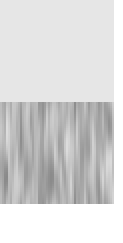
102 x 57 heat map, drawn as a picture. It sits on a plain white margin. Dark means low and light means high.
The table splits into 2 rows of 1 panel. Panel 1,1: very high, flat. Panel 2,1: high, streaked downward.
